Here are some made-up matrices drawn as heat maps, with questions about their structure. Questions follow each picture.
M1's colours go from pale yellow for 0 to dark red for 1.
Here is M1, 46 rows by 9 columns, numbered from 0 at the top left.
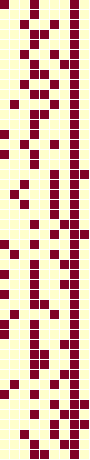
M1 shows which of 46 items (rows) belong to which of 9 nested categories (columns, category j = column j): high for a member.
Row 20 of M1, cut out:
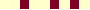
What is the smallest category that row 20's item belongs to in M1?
2
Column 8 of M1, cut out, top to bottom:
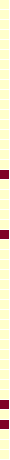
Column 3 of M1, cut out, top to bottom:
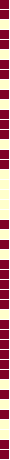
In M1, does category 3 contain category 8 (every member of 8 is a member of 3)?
no
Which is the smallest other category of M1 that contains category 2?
5
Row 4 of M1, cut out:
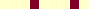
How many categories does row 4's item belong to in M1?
2
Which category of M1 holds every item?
7
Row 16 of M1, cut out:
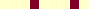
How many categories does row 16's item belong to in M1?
2
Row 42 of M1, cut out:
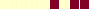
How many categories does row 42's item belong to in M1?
3
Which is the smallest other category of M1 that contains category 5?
7
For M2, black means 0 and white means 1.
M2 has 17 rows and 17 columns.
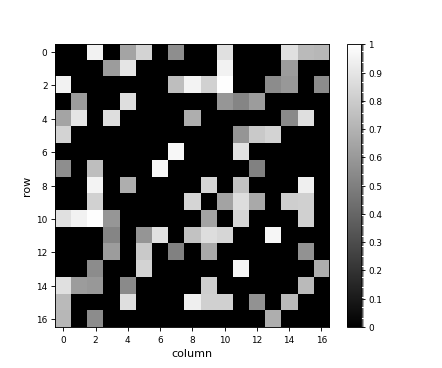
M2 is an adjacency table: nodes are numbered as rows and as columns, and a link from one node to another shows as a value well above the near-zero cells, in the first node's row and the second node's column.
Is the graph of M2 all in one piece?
yes
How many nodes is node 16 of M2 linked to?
3
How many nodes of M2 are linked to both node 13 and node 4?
0
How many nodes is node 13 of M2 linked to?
4
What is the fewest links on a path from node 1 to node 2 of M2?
2
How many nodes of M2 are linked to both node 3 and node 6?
1
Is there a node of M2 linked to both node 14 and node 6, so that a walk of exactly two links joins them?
no
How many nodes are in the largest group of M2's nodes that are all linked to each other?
4
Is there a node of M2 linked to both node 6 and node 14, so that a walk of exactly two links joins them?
no
